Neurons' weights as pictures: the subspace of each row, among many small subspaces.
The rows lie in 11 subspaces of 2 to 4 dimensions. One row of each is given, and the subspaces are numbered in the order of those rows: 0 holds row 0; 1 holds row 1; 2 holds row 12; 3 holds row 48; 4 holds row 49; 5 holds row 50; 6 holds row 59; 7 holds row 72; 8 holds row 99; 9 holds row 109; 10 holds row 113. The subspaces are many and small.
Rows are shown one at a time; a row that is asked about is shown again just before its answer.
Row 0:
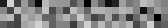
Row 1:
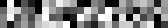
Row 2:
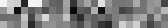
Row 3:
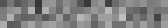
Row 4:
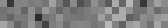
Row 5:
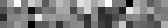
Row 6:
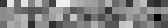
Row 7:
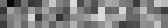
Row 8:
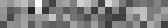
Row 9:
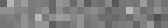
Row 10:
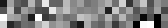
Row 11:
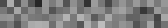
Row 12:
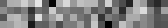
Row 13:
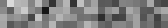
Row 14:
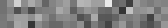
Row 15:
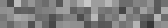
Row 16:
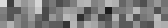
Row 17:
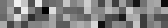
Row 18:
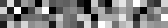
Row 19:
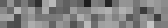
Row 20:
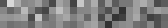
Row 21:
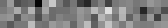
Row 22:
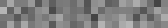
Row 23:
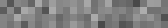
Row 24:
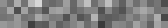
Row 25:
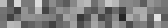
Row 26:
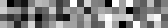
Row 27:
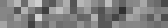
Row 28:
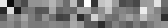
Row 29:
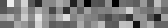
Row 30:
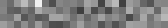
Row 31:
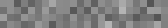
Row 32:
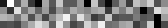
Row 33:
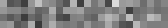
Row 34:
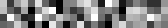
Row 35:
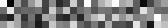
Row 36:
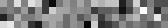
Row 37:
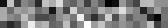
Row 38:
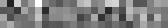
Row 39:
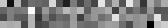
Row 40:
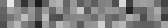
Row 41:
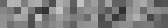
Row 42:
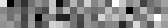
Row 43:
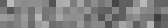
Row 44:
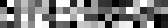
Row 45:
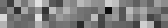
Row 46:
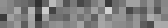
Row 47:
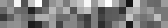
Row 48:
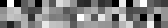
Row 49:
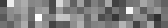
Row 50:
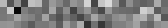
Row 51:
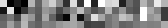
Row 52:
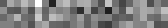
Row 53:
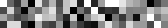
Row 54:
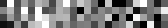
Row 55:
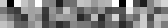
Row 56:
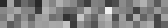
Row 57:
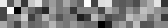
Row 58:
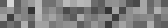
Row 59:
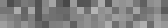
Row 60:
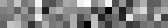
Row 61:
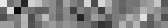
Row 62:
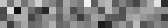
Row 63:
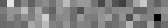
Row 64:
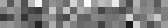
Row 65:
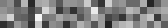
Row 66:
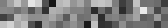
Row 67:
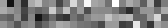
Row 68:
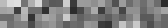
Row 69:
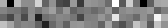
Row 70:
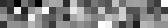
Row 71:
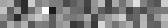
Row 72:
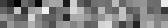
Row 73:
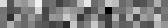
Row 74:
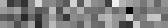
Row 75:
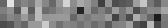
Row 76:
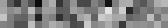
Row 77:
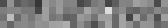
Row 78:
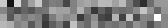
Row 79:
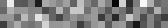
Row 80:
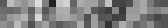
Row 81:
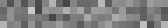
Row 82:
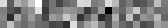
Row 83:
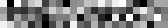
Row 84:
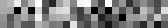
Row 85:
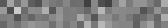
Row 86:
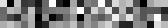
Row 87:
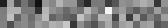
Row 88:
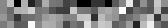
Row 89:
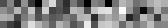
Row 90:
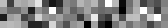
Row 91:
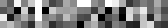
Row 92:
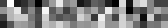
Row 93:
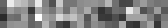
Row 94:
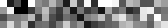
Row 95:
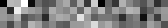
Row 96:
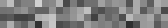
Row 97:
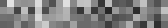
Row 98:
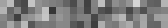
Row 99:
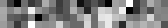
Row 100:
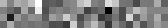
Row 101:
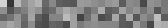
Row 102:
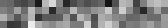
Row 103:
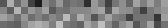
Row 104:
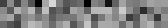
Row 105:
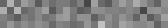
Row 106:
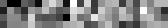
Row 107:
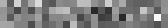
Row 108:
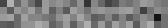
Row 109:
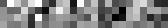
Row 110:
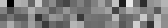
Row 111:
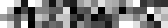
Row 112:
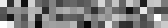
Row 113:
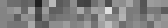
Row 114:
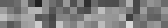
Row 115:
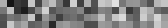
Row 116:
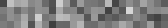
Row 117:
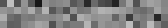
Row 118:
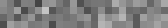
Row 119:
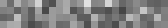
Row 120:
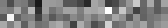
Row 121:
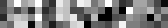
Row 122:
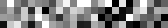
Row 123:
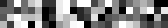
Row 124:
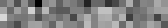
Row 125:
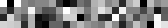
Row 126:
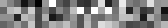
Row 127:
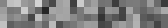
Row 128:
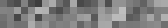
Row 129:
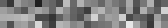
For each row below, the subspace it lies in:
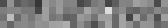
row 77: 1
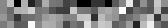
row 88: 8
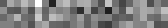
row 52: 10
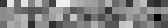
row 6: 2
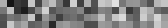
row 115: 5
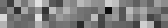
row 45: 3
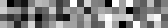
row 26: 8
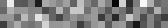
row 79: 10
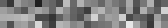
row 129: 8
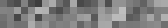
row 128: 9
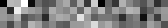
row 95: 7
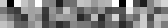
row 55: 3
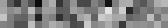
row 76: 4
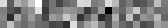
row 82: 1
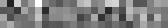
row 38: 3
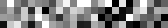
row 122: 10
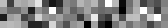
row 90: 2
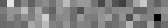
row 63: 6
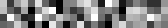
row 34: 2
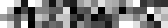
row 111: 5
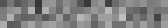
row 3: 3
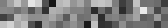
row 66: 2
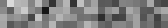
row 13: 5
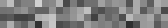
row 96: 8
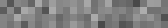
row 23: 5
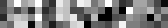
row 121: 4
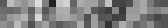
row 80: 0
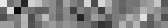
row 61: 7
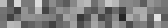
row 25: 3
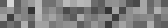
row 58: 1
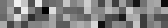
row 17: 7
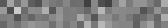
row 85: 5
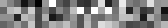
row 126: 10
